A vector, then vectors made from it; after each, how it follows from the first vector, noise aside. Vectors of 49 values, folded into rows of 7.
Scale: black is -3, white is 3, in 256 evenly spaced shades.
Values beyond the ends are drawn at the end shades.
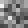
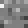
partly zeroed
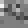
partly zeroed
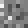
partly zeroed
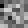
negated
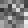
reversed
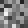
wrapped around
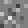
partly zeroed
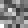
wrapped around
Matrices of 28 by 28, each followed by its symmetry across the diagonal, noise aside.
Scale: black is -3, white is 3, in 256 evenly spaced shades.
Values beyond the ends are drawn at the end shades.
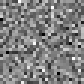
antisymmetric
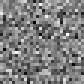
neither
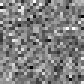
neither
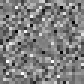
antisymmetric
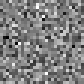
antisymmetric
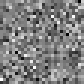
antisymmetric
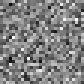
neither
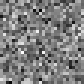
neither
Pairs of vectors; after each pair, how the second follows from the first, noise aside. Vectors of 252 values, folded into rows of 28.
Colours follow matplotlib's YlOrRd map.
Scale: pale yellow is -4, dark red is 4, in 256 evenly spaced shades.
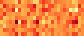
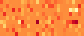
partly zeroed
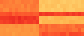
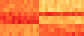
copied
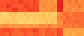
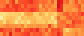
copied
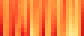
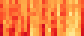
copied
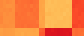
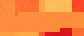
partly zeroed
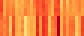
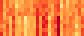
copied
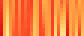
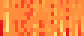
partly zeroed
